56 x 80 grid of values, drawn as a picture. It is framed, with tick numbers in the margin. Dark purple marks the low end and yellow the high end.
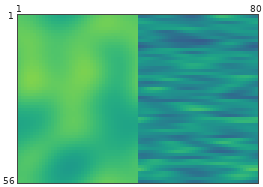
It is made of 1 by 2 panels. Panel 1,1: high, smooth. Panel 1,2: middling, streaked across.
